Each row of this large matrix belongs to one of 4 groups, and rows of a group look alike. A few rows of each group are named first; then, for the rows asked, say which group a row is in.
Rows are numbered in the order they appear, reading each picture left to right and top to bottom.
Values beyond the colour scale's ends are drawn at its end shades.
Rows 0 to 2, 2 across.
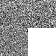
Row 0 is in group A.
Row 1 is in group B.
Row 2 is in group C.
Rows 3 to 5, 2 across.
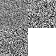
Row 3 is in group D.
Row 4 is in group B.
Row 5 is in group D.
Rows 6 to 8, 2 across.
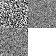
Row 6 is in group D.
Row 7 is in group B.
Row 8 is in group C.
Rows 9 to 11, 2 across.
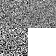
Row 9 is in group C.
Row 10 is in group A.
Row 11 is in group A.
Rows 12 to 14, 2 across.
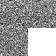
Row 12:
A
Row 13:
B
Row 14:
C
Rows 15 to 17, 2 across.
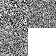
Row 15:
D
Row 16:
C
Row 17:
D
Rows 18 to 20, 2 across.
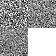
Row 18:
D
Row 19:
D
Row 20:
A
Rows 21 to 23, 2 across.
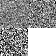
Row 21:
A
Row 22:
C
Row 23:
C
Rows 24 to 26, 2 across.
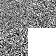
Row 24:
B
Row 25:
D
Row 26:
B
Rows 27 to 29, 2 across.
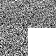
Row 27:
A
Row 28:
A
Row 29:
B
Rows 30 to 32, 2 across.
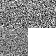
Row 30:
A
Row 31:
D
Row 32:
A
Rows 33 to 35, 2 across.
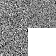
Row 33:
D
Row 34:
C
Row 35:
C
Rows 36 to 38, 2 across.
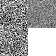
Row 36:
A
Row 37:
A
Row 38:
D
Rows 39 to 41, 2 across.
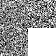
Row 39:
A
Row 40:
B
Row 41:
C
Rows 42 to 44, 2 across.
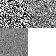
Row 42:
B
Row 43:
B
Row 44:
A
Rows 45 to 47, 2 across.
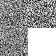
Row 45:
D
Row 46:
B
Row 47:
B
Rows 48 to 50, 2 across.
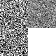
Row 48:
B
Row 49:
D
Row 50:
A
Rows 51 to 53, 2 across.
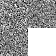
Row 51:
D
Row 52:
C
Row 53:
C
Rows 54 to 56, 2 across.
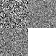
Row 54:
C
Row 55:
B
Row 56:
C
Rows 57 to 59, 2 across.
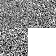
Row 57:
B
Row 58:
D
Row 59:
A
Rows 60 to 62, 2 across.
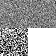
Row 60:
D
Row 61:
C
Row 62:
A
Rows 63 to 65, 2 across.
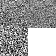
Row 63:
A
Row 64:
A
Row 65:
D
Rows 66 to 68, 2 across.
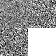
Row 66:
B
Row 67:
D
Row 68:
C
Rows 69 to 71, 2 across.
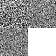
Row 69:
A
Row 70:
C
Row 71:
C
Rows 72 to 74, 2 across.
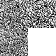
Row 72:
B
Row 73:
B
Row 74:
D
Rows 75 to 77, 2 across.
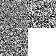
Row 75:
C
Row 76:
B
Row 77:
C
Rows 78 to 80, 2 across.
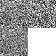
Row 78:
A
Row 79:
D
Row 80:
A
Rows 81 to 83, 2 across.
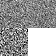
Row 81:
B
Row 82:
D
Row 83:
C
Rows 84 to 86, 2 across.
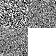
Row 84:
D
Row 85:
C
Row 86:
A
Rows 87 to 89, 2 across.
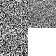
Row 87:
C
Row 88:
A
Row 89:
A
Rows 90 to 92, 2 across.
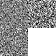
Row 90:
C
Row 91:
B
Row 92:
C
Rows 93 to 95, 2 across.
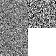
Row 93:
C
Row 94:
C
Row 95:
C
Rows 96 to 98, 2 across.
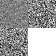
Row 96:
C
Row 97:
D
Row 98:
B
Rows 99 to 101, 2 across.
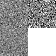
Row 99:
D
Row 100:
C
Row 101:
A
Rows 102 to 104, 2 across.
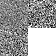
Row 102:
D
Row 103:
A
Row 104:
D
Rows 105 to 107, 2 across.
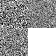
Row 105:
A
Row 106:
B
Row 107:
B
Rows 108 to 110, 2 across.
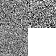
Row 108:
C
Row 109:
A
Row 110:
D
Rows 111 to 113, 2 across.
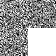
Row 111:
B
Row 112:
C
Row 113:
B
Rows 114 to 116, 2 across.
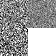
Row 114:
B
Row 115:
B
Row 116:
C
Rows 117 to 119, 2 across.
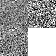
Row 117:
A
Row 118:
D
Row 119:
A
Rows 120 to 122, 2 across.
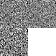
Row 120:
C
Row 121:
C
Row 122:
C
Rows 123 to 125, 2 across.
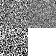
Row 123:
C
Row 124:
C
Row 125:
A
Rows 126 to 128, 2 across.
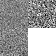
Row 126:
B
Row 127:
D
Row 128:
A
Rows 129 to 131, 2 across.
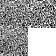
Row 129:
A
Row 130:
A
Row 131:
A
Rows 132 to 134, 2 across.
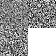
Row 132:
C
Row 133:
C
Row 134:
D
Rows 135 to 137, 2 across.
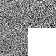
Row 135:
B
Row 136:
A
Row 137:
A
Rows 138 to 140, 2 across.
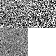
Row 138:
A
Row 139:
D
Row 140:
B
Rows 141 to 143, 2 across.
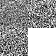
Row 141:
A
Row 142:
B
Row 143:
A
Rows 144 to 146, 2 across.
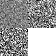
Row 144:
C
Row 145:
B
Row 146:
C
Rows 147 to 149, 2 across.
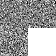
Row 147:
C
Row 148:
C
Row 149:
D
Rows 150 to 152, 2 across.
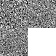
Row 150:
C
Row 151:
D
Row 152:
A
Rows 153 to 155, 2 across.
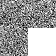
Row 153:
A
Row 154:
B
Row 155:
D
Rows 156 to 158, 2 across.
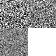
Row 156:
B
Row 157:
A
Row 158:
B
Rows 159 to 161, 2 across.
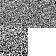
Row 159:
A
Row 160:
C
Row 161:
A
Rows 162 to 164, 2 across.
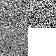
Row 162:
D
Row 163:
A
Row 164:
A
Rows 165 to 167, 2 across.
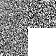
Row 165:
D
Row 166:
C
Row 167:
C
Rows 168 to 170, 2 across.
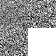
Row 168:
A
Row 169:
B
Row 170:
B
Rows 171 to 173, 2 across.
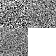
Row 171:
A
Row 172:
D
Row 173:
A
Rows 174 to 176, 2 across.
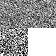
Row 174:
D
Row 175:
B
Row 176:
A
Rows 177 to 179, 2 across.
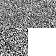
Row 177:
D
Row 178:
B
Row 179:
C
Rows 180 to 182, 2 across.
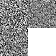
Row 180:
D
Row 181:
C
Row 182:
C
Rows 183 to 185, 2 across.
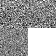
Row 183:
A
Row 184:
A
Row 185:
B
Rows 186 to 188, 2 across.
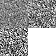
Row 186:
D
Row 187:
D
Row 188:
D
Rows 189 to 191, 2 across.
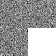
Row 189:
C
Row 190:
B
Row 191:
C
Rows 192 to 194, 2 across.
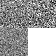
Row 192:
A
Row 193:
D
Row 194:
B
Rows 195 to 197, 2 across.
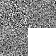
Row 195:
D
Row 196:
C
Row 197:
A
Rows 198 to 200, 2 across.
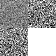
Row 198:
A
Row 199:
A
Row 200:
B
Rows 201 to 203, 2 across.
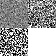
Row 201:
C
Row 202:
A
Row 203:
C
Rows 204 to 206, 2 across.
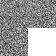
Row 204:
B
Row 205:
D
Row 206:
C
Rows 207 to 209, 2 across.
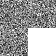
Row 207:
C
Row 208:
D
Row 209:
A
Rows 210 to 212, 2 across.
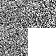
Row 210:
A
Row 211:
D
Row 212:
B
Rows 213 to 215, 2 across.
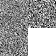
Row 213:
B
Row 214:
C
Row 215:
D
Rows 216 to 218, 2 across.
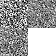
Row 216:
D
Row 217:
D
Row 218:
D
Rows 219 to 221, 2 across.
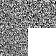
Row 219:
C
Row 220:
C
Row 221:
C
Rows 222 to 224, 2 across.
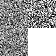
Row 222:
D
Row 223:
B
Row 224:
B
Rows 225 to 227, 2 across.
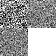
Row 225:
A
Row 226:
A
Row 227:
C
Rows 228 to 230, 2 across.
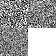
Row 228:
D
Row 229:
A
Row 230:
C
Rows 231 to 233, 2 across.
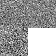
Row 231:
A
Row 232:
D
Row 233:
D
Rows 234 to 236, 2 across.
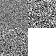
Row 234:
C
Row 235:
B
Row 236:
A
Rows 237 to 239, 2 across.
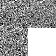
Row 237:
A
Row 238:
A
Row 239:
B
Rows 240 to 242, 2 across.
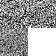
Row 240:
B
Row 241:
A
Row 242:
A
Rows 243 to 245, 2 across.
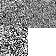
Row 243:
A
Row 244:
C
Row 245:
D
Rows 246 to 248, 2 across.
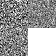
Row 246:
C
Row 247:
D
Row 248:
B
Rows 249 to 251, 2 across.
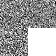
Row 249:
B
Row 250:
C
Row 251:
D
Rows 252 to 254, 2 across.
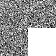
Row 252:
D
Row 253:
A
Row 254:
C
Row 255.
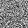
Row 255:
B
